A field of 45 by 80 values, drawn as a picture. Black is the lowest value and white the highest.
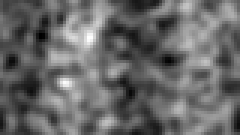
On average the colour sits 40% of the way up the scale. The values follow a bell shape. No seam splits the table. There are no lone odd cells. Upright stripes repeat 2 times across the table.
